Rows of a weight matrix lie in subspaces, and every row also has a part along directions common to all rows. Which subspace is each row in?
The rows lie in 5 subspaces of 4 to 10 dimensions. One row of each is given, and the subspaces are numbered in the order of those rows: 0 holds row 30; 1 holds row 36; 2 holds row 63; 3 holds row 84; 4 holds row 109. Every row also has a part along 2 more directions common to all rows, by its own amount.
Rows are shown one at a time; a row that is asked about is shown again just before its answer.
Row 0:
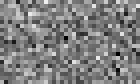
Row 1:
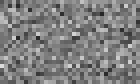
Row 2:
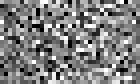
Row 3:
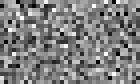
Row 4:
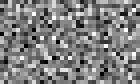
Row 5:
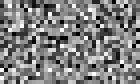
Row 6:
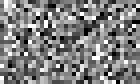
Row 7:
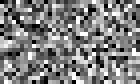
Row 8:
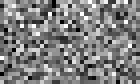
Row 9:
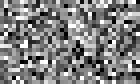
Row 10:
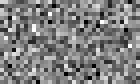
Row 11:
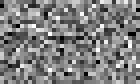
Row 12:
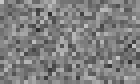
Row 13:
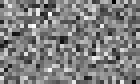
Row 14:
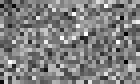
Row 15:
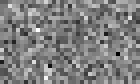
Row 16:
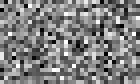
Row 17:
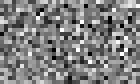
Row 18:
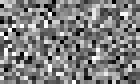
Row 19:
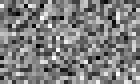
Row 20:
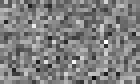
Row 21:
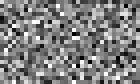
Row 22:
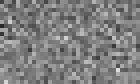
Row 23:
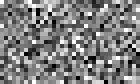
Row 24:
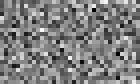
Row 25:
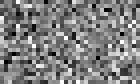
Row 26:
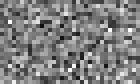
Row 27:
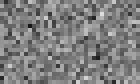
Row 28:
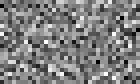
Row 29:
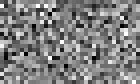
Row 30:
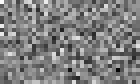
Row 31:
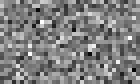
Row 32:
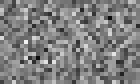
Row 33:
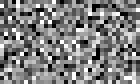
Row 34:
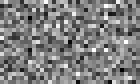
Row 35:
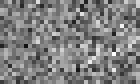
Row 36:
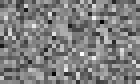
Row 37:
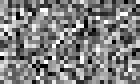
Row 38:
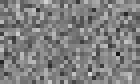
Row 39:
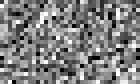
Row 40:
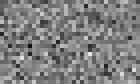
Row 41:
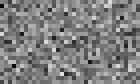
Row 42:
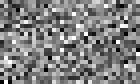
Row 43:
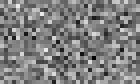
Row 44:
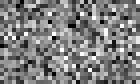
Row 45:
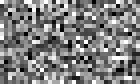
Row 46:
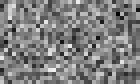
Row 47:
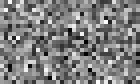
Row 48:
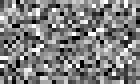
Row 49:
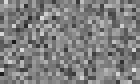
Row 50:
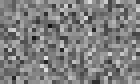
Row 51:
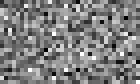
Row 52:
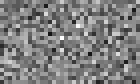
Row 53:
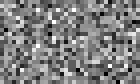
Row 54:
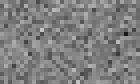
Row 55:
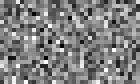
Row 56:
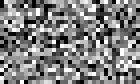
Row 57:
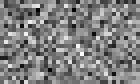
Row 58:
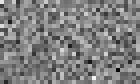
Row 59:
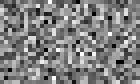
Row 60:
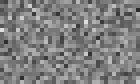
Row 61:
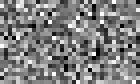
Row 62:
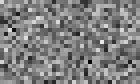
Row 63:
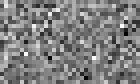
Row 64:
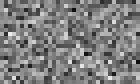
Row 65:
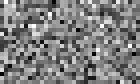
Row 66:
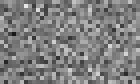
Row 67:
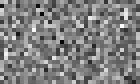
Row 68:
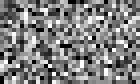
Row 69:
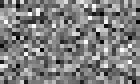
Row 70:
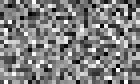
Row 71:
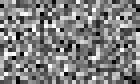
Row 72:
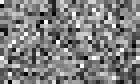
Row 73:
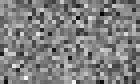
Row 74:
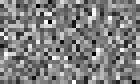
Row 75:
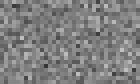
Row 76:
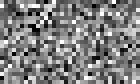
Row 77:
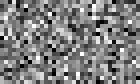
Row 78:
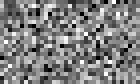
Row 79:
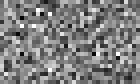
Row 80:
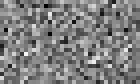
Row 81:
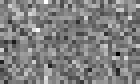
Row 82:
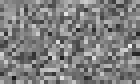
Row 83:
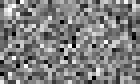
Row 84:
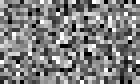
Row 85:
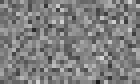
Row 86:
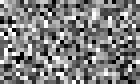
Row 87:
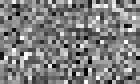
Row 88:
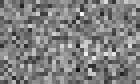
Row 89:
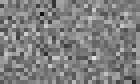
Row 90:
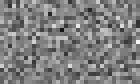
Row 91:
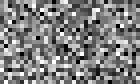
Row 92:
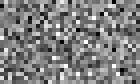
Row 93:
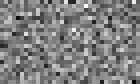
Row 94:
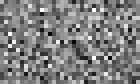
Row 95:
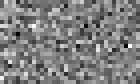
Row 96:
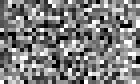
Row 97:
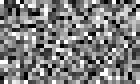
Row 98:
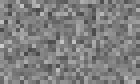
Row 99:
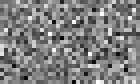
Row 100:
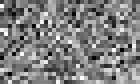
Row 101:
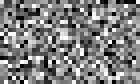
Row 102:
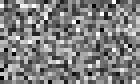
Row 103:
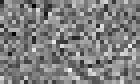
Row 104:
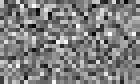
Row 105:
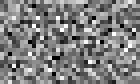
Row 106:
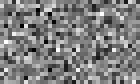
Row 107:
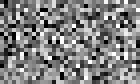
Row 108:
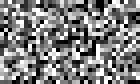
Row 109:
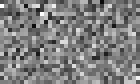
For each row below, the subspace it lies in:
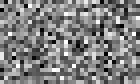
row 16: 4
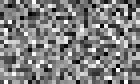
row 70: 0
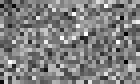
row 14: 2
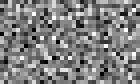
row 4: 4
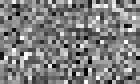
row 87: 3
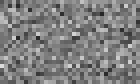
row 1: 3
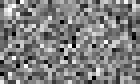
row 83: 4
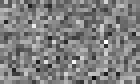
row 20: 4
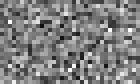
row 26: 3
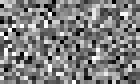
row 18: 3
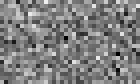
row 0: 0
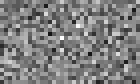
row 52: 2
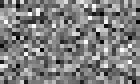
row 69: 3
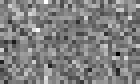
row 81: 0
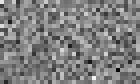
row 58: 0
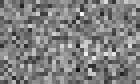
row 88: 1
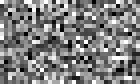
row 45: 0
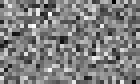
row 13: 3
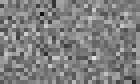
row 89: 4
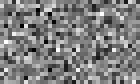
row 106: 2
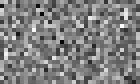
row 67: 4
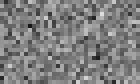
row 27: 2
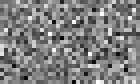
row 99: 2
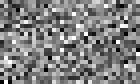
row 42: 2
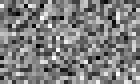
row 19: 4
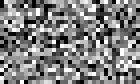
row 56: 3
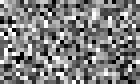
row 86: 3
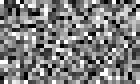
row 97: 4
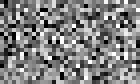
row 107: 2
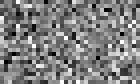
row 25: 0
